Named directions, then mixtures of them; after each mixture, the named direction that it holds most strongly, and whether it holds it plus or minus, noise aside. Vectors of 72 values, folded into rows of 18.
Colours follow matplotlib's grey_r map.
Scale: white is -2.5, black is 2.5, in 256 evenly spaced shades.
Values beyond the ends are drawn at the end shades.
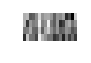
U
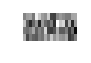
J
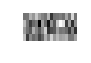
J, plus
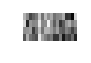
U, plus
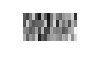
U, minus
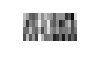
U, plus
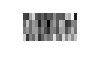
U, minus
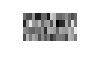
J, minus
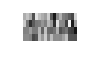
J, plus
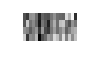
U, minus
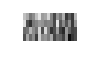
U, plus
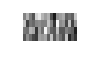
J, plus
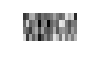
U, minus
